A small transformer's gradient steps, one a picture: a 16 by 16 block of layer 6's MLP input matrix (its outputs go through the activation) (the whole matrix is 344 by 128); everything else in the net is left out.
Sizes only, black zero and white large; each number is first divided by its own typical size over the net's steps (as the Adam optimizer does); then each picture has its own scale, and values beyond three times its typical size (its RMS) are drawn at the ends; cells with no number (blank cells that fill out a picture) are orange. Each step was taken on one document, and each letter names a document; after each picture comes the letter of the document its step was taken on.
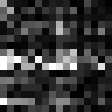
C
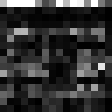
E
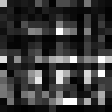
C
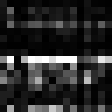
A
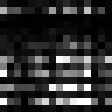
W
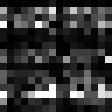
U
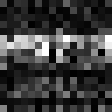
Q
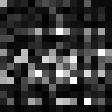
C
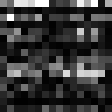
E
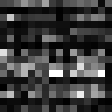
E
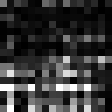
A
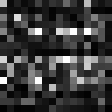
A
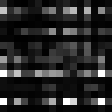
W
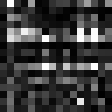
E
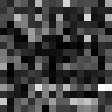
Q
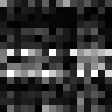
E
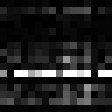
W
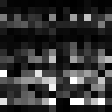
U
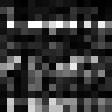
A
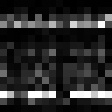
U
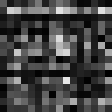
Q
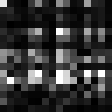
C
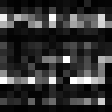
U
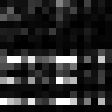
C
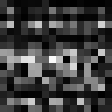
A
